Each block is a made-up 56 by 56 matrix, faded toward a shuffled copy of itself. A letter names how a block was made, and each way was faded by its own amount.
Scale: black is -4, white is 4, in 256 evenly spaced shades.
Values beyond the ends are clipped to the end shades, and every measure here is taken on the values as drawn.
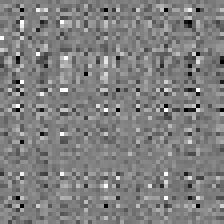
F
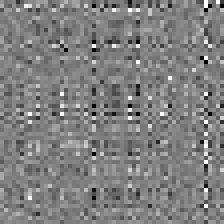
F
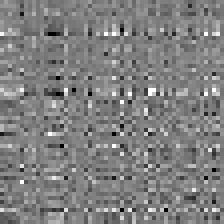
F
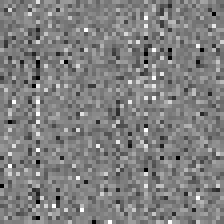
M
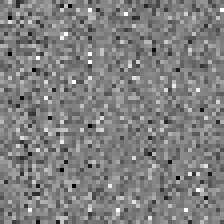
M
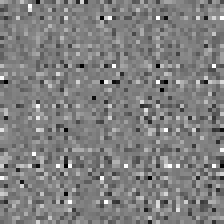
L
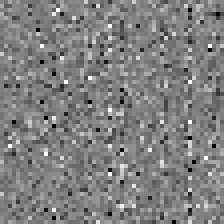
M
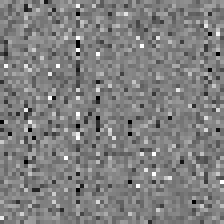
M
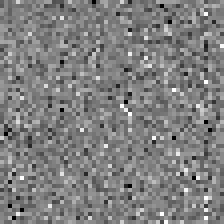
M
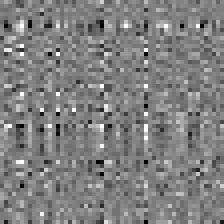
F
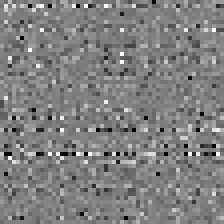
L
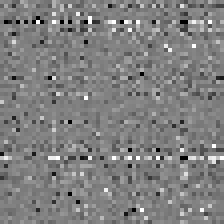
L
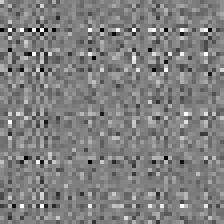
F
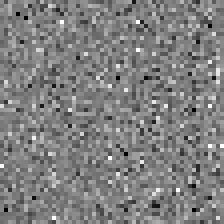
M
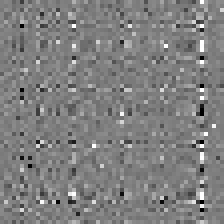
F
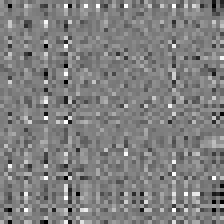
F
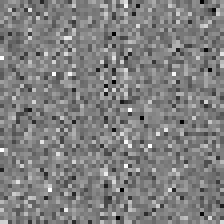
M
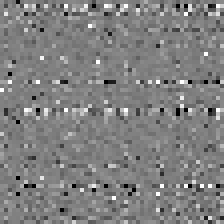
L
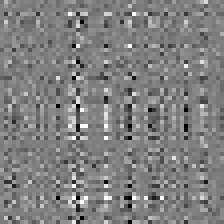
F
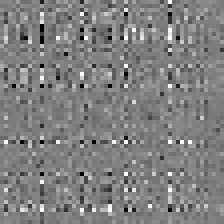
F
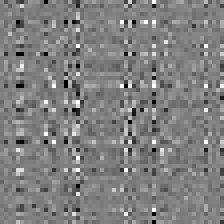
F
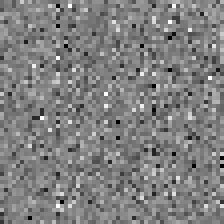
M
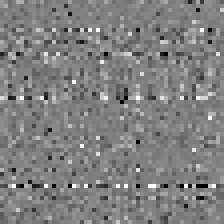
L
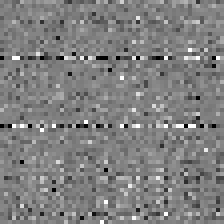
L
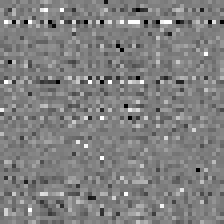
L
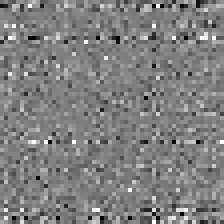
L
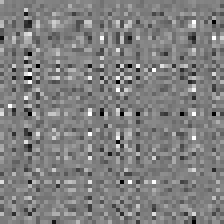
F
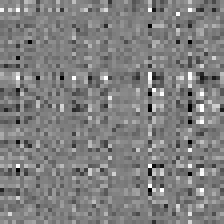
F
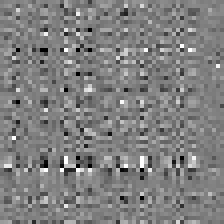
F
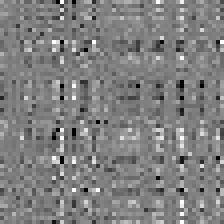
F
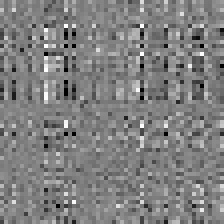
F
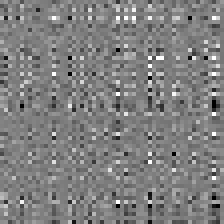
F
